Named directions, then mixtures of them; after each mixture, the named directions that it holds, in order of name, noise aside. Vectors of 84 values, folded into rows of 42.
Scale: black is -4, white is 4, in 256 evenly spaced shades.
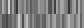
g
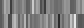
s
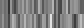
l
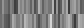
g, l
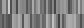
g, s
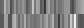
s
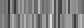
l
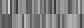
g, s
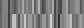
l, s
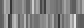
s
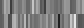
s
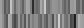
s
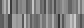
g, s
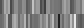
s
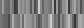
g, l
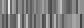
g, l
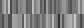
g, s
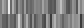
g, l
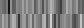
g, l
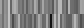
l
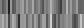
g, l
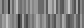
g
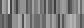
g, s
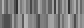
g, l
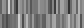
g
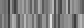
l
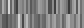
g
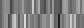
l, s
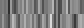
l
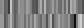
l, s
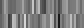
l, s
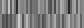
g
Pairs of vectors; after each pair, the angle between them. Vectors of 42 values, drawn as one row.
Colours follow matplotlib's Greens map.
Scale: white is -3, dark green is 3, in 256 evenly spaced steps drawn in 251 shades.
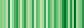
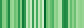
partly aligned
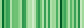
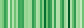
orthogonal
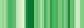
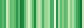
partly opposed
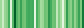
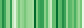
nearly opposite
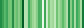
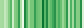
nearly opposite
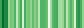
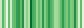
partly opposed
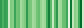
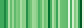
nearly parallel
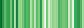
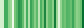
partly opposed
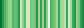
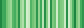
nearly parallel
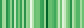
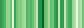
orthogonal
